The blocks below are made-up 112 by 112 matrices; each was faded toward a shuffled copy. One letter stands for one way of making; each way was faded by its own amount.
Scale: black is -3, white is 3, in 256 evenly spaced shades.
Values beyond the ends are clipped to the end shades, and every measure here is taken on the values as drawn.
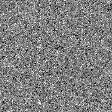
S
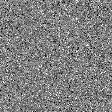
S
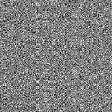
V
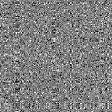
V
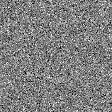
S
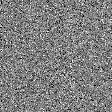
S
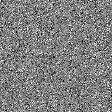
S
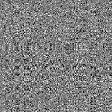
V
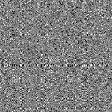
V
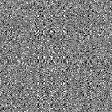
V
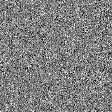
S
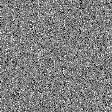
S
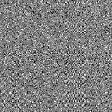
V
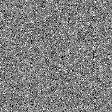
S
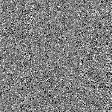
S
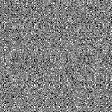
V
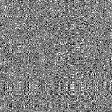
V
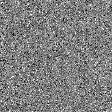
S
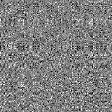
V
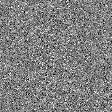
S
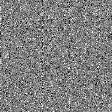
S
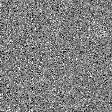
S
